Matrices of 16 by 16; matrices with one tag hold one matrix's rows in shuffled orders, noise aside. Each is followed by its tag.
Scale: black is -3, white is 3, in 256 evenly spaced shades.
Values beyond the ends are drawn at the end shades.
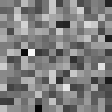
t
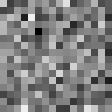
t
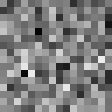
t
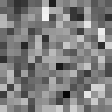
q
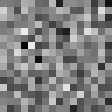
t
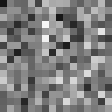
q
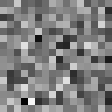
t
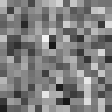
q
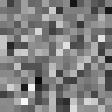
t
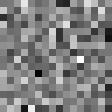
t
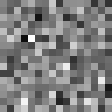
t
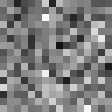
q
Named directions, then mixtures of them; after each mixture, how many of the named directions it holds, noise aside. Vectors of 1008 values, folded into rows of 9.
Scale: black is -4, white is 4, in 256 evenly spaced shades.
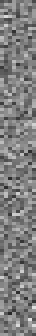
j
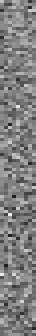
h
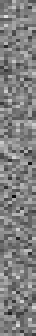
two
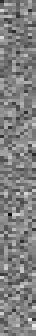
two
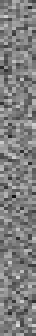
two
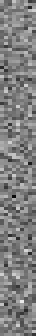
two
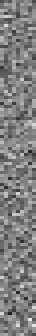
one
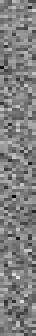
two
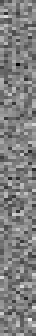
one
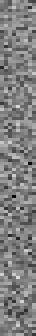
two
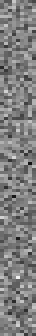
two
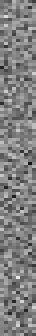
two
